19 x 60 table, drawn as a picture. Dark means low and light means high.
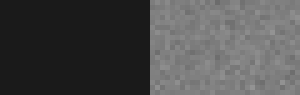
The table splits into one row of 2 panels. Panel 1,1: very low, flat. Panel 1,2: middling, fine-grained, faint in contrast.
